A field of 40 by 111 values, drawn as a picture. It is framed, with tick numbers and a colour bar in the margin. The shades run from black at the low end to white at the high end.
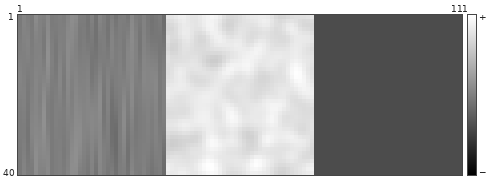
The table splits into one row of 3 panels. Panel 1,1: middling, streaked downward, faint in contrast. Panel 1,2: very high, blotchy, faint in contrast. Panel 1,3: low, flat.
